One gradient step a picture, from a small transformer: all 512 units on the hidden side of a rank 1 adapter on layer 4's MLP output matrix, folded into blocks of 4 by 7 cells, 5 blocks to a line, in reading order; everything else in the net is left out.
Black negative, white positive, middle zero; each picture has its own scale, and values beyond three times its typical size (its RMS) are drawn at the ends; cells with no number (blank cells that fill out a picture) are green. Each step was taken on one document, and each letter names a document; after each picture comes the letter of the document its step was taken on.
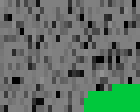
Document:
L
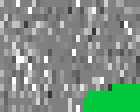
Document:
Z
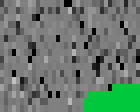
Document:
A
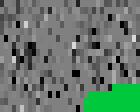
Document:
Z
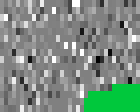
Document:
A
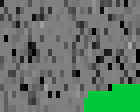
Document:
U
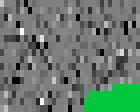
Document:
L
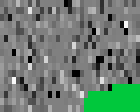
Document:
A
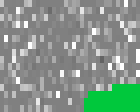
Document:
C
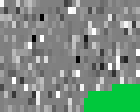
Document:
C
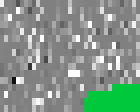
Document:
L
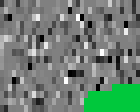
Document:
L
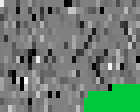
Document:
U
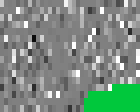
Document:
C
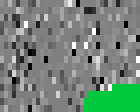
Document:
Z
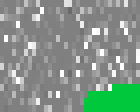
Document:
C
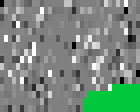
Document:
U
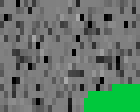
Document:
L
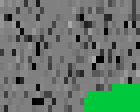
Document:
L
